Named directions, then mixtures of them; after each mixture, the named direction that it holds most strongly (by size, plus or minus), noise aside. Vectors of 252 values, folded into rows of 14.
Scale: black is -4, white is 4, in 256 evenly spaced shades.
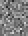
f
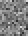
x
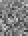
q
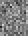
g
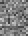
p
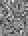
f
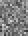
q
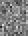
g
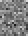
x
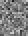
f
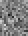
q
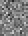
f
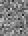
f
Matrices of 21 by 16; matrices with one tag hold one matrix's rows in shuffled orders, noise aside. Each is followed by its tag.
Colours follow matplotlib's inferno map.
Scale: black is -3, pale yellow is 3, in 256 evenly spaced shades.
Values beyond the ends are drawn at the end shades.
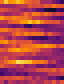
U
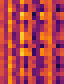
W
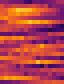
U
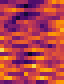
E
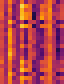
W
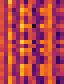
W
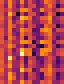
W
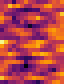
E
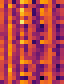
W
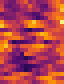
E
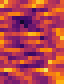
E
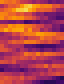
U
